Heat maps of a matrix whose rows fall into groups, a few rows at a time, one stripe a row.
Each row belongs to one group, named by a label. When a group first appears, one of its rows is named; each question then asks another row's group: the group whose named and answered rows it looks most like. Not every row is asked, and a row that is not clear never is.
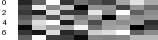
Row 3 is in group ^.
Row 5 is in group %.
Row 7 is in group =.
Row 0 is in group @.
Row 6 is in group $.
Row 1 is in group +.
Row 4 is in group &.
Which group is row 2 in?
$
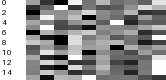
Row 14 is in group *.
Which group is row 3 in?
+
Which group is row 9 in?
^
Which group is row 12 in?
*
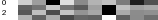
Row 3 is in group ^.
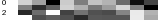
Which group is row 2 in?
@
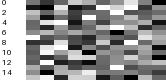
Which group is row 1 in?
$
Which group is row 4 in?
&
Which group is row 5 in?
$
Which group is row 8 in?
$
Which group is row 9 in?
&
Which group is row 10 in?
+
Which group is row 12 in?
=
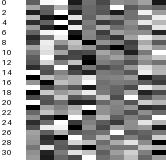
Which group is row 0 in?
&
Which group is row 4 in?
@
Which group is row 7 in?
@
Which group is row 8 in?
+
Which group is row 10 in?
*
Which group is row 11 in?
=
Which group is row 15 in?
%
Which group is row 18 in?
%
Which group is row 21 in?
%
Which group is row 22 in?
+
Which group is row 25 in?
&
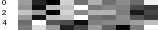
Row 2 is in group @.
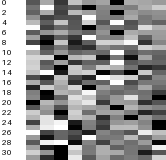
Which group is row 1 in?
=
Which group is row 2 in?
^
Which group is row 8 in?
$
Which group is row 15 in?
$
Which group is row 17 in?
+
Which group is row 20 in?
%
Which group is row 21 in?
^
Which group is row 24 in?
&
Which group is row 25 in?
&
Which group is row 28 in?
&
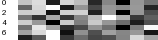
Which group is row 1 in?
&
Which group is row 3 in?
$
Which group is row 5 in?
*
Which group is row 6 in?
&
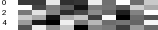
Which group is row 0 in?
$
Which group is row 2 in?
*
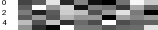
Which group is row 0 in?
@
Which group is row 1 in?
+
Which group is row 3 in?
^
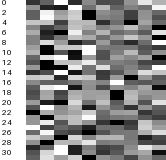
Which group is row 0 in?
@
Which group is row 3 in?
+
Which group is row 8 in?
*
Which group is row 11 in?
&
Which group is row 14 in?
@
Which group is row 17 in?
&
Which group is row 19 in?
^
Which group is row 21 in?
+
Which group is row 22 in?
%
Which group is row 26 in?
=
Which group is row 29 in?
@
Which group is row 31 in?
+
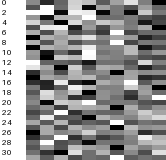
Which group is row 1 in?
+
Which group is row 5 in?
&
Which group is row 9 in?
%
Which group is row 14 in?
^
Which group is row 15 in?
%
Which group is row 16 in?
$
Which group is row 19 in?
*
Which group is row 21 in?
^
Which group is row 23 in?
=
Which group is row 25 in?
^
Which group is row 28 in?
=
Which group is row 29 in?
^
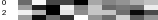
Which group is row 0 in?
=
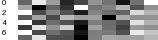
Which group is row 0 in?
*
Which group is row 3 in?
^
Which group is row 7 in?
=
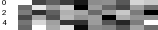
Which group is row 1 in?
+
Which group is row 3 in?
^
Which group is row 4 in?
*
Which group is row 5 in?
+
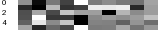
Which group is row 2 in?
^
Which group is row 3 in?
=
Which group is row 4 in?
+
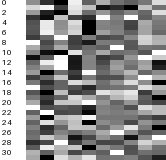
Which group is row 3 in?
$
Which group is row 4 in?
+
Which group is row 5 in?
+
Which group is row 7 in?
@
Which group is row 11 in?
@
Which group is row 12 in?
&
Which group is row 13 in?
&
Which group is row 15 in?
@
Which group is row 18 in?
$
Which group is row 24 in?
+
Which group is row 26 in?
$
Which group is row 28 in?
@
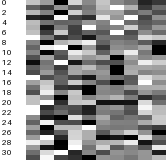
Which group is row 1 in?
$
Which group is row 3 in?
$
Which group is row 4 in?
$
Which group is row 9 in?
&
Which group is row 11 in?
^
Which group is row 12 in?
@
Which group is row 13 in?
^
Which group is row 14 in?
^
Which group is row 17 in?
=
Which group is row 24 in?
=
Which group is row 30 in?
&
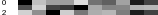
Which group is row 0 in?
%
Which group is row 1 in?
=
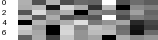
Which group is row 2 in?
+
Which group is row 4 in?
%
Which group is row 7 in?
^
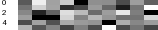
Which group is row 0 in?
+
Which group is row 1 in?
*
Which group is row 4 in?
^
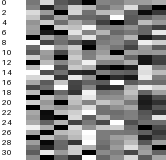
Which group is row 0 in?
=
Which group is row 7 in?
%
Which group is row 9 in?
+
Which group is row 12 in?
%
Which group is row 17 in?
@
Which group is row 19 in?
%
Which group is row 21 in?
%
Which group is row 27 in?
%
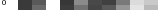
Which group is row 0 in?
@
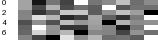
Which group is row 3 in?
*
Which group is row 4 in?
^
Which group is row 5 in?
*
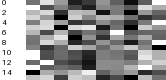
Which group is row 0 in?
*
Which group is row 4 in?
*
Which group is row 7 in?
&
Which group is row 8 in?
*
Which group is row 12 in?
=
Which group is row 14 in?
%
